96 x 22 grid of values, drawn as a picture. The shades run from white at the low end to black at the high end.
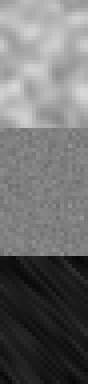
The table splits into 3 rows of 1 panel. Panel 1,1: low, blotchy. Panel 2,1: middling, fine-grained, faint in contrast. Panel 3,1: very high, slanting down to the right, faint in contrast.
